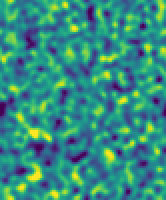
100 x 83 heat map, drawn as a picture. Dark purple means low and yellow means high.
Mirror symmetry: none. Grain: blotchy. Histogram: bell-shaped. Seam: none. Average level on the scale: 50%. Slope: none.
